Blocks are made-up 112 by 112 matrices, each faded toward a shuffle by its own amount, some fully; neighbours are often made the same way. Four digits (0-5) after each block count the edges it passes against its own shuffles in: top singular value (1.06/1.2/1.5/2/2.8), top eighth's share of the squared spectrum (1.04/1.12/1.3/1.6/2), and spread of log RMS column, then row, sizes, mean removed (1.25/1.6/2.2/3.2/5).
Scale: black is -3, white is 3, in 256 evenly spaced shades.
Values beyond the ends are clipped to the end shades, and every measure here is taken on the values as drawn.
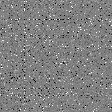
4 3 1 1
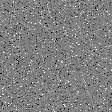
0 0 0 0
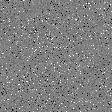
0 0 0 0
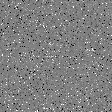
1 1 0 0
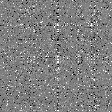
4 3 2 2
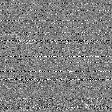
2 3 0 4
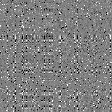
5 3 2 2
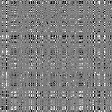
5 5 4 4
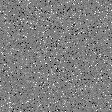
0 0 0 0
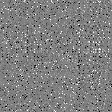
4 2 1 1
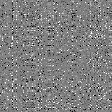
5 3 2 2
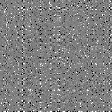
5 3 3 2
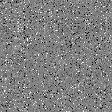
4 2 1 1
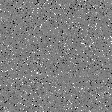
2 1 0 0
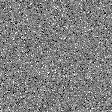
0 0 0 0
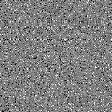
4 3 1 2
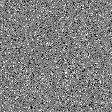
2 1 0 0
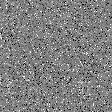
1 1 0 0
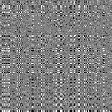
5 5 4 4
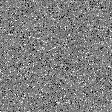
2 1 0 0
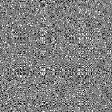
5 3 2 2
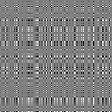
5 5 5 5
